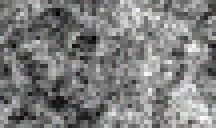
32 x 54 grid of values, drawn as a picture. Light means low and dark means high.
Mirror symmetry: none. Ninth with the lowest average: bottom right. Ninth with the highest average: bottom left. Grain: blotchy. Stripes: none. Average level on the scale: 50%.
